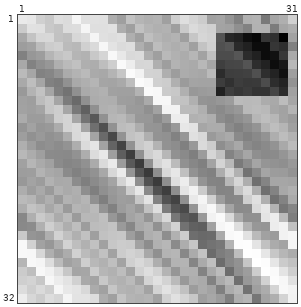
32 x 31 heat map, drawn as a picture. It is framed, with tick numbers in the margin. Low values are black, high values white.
Ninth with the lowest average: top right. Grain: diagonal, down to the right. Odd patch: lower, in the top right.
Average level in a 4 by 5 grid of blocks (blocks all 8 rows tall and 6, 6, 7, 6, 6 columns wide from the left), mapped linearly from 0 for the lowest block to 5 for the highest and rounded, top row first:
4 5 4 2 0 / 3 3 4 3 3 / 3 3 3 4 3 / 5 4 4 3 5
